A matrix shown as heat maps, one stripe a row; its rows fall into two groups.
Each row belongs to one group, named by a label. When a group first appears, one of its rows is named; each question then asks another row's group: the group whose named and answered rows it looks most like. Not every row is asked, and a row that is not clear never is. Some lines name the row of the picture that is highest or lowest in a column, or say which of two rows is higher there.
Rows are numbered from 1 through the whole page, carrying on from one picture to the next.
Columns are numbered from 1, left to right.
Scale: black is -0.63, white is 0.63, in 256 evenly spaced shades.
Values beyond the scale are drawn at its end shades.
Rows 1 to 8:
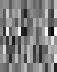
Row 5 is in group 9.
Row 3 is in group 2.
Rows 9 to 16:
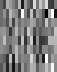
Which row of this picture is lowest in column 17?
9
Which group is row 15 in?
9
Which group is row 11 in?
9
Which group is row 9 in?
2
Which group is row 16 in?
9
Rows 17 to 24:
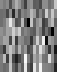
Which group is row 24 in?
2
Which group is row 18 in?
9
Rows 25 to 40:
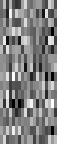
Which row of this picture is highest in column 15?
34
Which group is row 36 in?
9
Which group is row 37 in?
2
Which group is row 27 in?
2
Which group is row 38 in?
9
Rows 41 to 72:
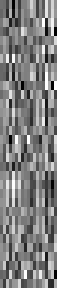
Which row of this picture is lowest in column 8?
50
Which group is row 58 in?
2
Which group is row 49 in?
9
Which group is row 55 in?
2
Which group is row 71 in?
2
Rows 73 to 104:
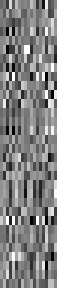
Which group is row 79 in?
2
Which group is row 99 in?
9
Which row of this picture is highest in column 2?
84
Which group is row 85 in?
9
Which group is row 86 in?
9
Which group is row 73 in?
9
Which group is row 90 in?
2
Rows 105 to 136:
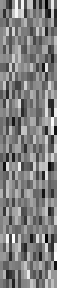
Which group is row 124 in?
9
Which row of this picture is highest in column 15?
131
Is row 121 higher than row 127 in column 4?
No
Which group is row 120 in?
2
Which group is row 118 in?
9
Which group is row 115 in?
9
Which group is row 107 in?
2
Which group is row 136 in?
9
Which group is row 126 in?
9
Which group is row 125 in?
2
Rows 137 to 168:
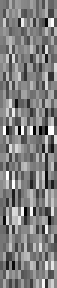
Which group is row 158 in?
9
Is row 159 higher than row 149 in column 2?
No
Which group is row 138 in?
2
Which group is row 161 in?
2
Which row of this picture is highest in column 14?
164
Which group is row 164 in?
2
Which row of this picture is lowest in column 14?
151
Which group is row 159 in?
9
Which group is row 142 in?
9
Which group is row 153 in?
9
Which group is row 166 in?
9
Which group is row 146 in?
9
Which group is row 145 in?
2
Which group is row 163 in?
2
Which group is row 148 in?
2
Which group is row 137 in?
9
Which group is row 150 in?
2
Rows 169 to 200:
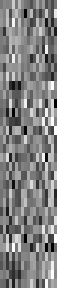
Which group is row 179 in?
2
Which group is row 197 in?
9
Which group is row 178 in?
9
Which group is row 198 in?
9
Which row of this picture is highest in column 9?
180
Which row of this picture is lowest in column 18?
196
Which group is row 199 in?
9
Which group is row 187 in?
9
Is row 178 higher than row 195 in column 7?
No
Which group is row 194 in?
9
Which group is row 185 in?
2
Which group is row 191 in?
2
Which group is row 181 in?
9
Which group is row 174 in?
9
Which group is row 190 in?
2
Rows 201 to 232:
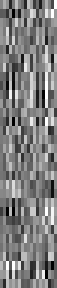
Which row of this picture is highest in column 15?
231
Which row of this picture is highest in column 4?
211
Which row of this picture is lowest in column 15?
211
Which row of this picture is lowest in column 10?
217
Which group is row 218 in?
2
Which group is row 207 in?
2
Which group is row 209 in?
9
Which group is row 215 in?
2
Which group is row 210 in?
9
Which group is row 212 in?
9
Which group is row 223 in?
9
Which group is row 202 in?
9
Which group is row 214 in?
9
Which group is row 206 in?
9
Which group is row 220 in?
9
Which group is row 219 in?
2
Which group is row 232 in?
2
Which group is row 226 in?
2
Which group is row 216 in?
2
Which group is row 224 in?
9
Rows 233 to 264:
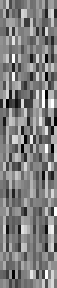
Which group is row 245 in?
2
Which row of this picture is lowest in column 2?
246
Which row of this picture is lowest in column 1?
244
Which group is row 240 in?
9
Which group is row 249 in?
2
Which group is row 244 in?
9
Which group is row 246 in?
2
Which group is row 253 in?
9
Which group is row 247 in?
2
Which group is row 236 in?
9
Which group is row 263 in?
9
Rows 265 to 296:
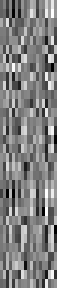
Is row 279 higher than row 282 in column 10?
No
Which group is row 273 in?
9
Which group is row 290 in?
2
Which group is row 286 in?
9
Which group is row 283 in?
2
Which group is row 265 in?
9
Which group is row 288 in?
9
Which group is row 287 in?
9
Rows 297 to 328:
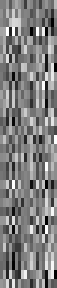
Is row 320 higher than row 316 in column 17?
Yes
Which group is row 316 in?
9
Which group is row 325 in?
9
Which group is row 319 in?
2
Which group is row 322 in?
9
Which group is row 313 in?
9
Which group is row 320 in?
9
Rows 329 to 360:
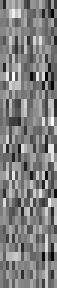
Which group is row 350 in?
2
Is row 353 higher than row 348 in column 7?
No
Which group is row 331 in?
2
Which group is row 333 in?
2
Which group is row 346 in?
9
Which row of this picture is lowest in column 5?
346
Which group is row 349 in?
9
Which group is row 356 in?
2
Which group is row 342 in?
9
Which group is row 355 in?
9
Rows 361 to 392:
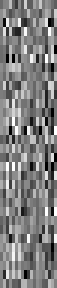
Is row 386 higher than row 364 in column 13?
No
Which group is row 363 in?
2
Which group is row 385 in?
9
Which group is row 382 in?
2
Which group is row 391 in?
2
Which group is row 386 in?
9
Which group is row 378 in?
2
